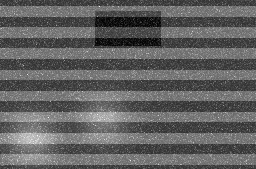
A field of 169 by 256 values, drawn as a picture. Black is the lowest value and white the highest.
Odd patch: lower, in the top middle. Bumps: two. Ninth with the highest average: bottom left. Stripes: horizontal, repeating 8 times.
